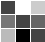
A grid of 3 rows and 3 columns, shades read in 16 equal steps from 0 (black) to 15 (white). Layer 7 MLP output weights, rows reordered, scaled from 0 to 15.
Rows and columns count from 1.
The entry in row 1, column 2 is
15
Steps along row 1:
up down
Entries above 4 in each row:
2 2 1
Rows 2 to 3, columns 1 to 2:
7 4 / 11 0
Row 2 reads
7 4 6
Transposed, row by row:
4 7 11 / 15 4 0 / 12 6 4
